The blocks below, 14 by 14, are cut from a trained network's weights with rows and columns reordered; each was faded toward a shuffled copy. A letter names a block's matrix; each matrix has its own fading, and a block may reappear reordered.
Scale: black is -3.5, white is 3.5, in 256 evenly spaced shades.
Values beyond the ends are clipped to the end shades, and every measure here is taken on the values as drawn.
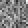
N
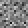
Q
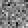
N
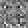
Q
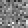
N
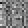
Q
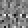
Q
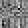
Q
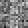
Q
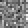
N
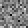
N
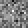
N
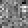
Q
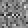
Q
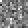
N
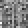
Q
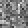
N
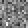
N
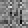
Q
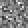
N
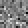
N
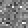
N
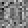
Q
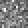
N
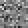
Q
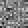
Q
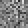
N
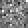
N
